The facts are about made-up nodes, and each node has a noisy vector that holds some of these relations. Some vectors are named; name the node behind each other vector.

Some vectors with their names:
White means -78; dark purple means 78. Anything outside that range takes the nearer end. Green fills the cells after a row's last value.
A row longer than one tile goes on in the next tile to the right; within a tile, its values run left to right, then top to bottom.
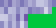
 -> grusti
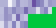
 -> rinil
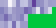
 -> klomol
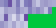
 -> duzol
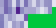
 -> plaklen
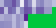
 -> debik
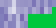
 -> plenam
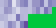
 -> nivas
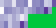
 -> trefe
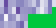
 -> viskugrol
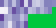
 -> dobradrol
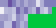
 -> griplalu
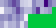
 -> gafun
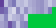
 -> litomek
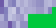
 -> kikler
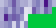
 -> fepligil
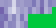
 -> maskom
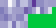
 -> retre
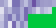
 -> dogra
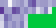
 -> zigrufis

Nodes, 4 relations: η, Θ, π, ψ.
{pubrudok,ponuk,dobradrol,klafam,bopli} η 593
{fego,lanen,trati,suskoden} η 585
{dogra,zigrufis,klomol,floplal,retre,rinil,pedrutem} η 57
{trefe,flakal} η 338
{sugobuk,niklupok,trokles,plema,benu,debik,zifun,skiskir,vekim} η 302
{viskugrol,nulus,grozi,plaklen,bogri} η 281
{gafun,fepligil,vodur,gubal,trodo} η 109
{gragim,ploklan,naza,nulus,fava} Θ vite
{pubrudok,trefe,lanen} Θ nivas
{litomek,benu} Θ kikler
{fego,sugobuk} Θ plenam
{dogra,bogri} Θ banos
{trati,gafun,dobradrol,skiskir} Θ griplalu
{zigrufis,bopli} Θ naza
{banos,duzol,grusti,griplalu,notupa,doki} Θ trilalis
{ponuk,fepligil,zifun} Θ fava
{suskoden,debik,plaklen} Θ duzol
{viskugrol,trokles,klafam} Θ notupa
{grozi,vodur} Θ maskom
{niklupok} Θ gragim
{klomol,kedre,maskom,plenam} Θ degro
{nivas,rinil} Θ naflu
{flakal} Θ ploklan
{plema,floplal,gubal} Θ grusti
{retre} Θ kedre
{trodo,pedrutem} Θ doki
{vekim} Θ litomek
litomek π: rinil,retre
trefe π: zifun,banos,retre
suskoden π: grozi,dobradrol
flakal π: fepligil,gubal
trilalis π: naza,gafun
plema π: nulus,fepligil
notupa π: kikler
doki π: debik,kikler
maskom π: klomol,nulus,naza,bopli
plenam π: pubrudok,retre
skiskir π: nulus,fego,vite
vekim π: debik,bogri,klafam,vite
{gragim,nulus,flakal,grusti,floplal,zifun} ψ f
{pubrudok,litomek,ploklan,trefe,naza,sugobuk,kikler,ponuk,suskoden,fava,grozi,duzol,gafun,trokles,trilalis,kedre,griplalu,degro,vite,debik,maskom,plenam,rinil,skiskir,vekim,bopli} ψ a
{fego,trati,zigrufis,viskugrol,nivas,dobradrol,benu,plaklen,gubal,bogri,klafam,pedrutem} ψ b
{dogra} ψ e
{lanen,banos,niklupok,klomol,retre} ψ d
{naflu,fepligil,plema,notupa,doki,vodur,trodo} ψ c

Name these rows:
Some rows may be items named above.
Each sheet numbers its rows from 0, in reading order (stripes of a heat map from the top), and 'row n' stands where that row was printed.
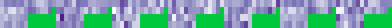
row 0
notupa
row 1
fava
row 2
trati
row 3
viskugrol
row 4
flakal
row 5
notupa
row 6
dobradrol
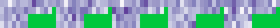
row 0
rinil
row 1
floplal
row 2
zigrufis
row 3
nivas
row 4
suskoden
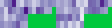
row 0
skiskir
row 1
vodur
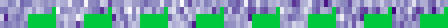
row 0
fava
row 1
trefe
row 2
fego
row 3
pubrudok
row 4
debik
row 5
trodo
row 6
plema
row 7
sugobuk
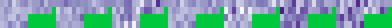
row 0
naflu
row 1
trilalis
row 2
gubal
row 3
naflu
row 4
lanen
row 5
zifun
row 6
ponuk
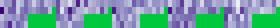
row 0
niklupok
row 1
bopli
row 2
naza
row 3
zifun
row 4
grozi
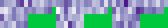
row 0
klafam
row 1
trati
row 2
trokles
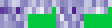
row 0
nulus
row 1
bogri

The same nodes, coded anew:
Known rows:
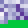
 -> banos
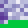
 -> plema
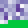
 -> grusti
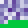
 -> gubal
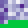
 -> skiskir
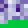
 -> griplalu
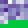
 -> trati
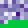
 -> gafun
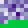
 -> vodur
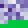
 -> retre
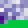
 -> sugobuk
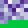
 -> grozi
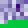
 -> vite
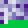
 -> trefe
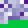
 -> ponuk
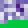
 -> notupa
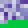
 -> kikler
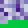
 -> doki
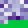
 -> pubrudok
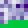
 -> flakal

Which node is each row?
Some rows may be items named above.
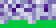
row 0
nulus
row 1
griplalu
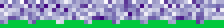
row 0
klafam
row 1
plaklen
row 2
floplal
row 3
pubrudok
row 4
trodo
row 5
klafam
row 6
bopli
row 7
trokles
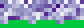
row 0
dobradrol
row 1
fepligil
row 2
klafam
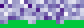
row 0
klafam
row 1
rinil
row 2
zifun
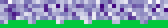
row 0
fego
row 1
trilalis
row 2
zigrufis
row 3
fava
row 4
rinil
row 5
bogri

